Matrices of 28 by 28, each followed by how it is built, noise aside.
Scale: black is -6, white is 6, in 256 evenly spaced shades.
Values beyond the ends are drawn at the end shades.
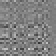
low rank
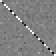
diagonal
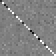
diagonal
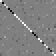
diagonal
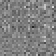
low rank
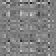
low rank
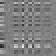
low rank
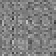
low rank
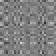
low rank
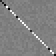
diagonal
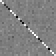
diagonal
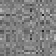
low rank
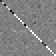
diagonal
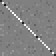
diagonal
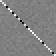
diagonal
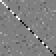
diagonal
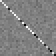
diagonal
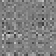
low rank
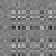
low rank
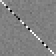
diagonal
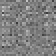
low rank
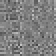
low rank
